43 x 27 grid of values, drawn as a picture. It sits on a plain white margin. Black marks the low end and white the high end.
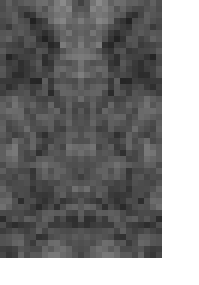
Grain: blotchy. Seam: none. Histogram: bell-shaped. Slope: none. Ninth with the highest average: top middle. Average level on the scale: 30%. Mirror symmetry: left to right.
